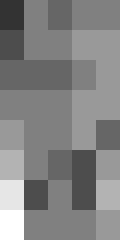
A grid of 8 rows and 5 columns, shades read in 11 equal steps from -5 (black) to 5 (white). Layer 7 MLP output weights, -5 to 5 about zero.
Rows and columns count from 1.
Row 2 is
-2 0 0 1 1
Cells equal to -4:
0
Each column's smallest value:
-3 -2 -1 -2 -1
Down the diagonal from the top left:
-3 0 -1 1 -1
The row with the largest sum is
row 8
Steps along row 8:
down same same up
